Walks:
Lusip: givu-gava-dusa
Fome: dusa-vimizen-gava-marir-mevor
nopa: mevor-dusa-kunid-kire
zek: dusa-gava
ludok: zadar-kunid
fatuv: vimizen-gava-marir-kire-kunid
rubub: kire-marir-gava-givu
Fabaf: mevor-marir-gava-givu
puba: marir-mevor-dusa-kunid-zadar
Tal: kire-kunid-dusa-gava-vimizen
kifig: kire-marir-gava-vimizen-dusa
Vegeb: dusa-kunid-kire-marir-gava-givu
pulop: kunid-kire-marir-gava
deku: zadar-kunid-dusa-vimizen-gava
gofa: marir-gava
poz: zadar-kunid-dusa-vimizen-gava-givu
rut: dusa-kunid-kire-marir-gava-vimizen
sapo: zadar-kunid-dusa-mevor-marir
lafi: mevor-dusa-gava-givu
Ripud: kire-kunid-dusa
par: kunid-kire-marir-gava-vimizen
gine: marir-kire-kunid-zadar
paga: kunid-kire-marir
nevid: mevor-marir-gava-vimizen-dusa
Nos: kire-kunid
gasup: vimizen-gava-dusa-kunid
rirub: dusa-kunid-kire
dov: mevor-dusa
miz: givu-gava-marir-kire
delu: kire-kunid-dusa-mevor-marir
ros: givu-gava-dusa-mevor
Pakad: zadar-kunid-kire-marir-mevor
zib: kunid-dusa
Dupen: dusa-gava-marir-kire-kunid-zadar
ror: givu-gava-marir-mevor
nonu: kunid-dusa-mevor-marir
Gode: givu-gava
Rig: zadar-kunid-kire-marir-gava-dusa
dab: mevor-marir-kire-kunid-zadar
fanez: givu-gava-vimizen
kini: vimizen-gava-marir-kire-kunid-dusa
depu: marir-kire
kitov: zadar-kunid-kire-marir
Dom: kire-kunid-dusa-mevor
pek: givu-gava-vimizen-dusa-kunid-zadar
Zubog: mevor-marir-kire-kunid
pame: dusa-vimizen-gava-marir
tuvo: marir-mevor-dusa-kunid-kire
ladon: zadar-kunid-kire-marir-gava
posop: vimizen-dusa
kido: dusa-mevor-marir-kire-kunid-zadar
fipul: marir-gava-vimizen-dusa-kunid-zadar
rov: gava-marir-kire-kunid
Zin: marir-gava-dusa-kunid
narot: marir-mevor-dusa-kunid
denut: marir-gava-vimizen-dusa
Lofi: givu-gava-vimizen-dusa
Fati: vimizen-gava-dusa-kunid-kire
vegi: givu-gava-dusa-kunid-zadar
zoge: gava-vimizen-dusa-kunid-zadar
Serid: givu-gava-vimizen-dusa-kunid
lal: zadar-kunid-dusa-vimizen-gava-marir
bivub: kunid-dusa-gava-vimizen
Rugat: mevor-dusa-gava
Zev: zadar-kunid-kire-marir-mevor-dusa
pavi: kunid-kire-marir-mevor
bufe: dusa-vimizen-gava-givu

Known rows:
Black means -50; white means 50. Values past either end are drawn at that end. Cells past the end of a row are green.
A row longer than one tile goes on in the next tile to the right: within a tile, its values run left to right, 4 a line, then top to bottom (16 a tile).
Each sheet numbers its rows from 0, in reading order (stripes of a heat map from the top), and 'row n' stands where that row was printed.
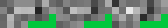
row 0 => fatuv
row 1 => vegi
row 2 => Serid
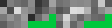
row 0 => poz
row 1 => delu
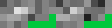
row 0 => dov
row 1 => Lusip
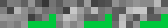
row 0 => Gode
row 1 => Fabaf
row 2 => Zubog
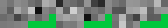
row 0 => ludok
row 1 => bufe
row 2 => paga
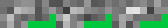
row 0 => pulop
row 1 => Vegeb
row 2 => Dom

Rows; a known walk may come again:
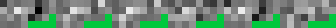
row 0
deku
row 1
sapo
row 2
nonu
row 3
lafi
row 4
bivub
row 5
paga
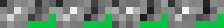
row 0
pame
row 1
denut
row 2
Serid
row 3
lal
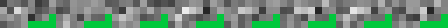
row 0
poz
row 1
depu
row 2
Fabaf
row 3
kini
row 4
zib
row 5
kido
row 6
Zev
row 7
gine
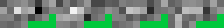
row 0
zoge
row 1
Rugat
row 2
vegi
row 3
fatuv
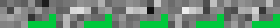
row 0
Gode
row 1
tuvo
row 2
puba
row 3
narot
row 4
dab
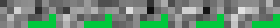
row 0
par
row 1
miz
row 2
pek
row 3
Fati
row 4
delu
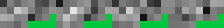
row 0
zek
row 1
kifig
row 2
bufe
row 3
ludok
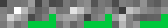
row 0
Fome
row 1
dov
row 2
Vegeb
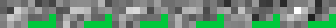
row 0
ror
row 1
pavi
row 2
Dom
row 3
pulop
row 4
fanez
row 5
nevid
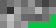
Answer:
rubub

